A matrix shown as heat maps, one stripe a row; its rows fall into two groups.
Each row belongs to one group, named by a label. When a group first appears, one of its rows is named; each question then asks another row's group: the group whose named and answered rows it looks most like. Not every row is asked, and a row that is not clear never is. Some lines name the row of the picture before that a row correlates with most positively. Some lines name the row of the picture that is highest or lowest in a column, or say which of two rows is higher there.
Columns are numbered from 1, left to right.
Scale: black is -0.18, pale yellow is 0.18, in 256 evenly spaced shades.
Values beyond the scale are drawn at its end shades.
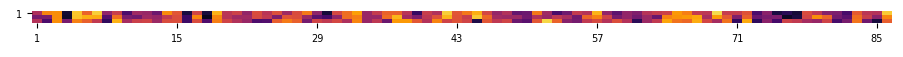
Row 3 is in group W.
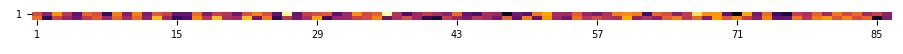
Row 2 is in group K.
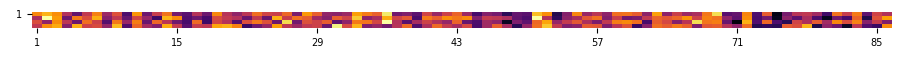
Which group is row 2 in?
W
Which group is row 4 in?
W
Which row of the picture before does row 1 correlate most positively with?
1
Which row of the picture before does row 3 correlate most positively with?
1
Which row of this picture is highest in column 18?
4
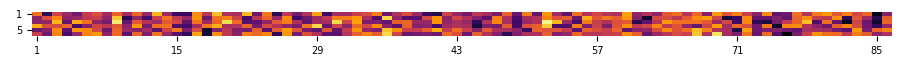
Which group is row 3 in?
W
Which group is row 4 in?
K
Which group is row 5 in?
W
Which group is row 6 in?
K
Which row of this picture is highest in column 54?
2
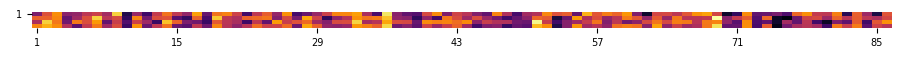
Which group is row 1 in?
W
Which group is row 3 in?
W
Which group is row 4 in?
K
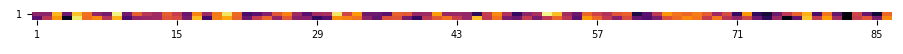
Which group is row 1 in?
W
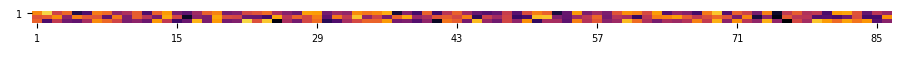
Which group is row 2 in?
W
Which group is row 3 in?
K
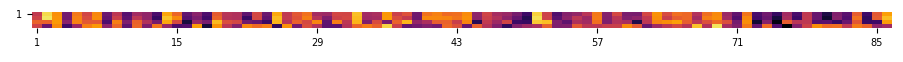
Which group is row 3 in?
W
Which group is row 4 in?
K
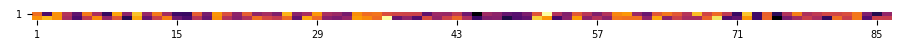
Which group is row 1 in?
K
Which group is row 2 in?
K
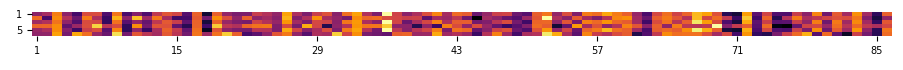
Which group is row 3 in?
W
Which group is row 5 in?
W
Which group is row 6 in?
W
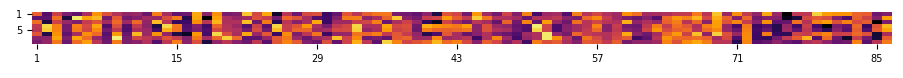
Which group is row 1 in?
K
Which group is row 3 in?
K
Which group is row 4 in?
W
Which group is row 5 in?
W
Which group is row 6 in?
K
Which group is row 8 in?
W
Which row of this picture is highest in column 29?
3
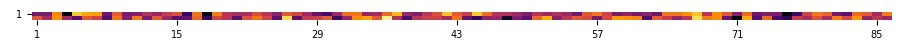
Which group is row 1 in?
W
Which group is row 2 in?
K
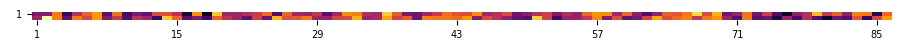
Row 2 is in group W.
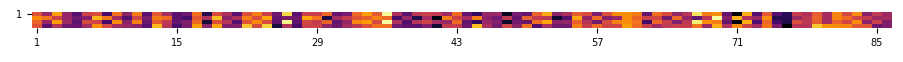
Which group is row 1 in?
K
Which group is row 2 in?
K
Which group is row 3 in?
K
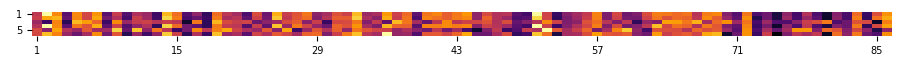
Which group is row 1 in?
W
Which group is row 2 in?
W
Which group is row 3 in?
W
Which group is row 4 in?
W
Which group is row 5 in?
K
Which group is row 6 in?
W
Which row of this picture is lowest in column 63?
3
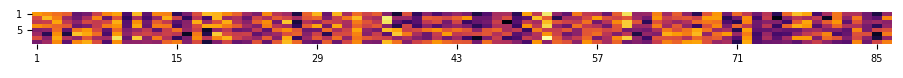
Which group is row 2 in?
W
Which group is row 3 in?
K
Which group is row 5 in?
W
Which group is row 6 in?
W
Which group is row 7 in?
K
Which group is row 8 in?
W
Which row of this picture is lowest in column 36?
6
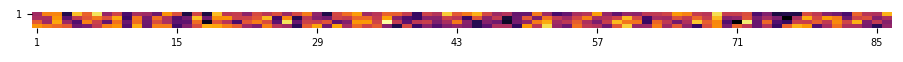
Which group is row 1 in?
W
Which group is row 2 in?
K
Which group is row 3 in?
K
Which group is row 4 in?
K
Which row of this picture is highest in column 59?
3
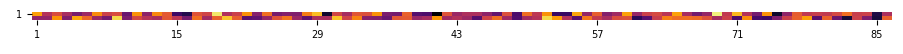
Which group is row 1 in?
K
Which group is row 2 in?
W
